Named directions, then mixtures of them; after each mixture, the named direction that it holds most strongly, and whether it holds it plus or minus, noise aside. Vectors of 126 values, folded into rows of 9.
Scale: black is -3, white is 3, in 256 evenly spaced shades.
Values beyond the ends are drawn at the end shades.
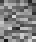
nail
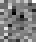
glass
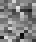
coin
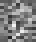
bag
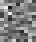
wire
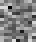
wire, plus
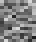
nail, minus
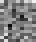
glass, plus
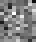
glass, minus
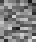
nail, plus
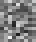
bag, minus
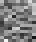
nail, minus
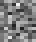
bag, minus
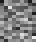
nail, plus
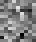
coin, plus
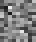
wire, minus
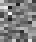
wire, plus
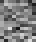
nail, plus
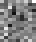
glass, plus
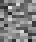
wire, minus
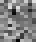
coin, plus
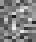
bag, plus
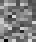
nail, plus
